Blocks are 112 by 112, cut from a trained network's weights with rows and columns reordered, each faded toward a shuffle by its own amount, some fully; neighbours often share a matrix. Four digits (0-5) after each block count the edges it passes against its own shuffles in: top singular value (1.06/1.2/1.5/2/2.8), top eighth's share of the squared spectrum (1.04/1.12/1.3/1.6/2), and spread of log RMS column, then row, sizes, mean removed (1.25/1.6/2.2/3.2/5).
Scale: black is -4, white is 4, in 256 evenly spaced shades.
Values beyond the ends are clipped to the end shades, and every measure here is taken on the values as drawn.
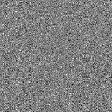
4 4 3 2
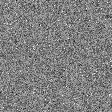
0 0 0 0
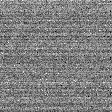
4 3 1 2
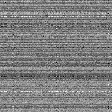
5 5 2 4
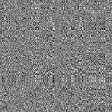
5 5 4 3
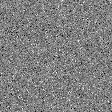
0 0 0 0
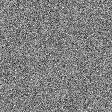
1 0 0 0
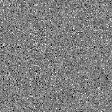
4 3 2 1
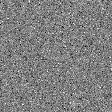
1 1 0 0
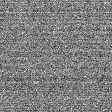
3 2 0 1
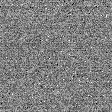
2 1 0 0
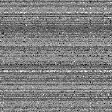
5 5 2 3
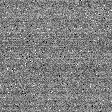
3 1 0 0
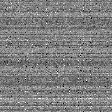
5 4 2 2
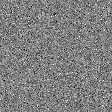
1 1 0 1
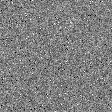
0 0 0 0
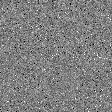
0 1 0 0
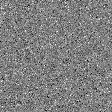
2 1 0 0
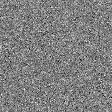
2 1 0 0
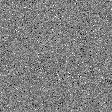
0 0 0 0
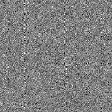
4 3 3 1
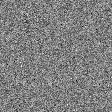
1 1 0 0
